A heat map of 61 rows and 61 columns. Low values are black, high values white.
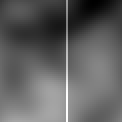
Histogram: bell-shaped. Ninth with the highest average: bottom middle. Slope: up to the bottom. Odd lines: column 34.
